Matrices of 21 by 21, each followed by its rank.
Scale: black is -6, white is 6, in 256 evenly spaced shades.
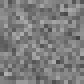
full rank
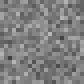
full rank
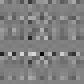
two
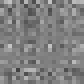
three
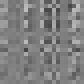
two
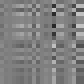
one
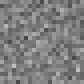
full rank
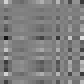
one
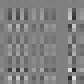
one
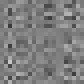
three
